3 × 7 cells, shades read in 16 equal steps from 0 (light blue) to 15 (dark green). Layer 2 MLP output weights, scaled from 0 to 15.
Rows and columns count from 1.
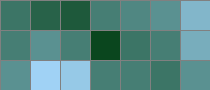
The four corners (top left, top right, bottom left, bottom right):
10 3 7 7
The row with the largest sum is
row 2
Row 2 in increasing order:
4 7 9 9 9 10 15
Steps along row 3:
down up up same up down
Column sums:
26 19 23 33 27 26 14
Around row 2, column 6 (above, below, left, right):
7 10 10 4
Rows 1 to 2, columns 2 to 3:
12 13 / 7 9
